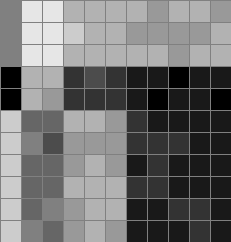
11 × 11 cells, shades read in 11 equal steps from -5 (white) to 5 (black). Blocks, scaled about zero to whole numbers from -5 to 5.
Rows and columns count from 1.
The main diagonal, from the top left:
0 -4 -4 3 3 -1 3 3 4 3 4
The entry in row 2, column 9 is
-1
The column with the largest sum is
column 11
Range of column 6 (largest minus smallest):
5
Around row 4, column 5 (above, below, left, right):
-2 3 3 3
